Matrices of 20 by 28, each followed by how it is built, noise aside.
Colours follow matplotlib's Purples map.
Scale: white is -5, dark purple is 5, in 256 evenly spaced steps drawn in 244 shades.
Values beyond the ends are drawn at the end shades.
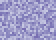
noise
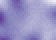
smooth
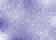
smooth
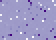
sparse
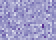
noise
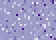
sparse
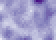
smooth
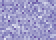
noise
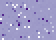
sparse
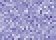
noise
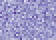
noise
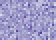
noise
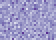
noise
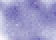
smooth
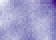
smooth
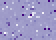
sparse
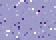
sparse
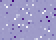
sparse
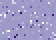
sparse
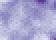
smooth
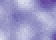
smooth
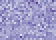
noise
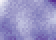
smooth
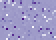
sparse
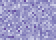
noise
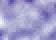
smooth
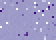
sparse
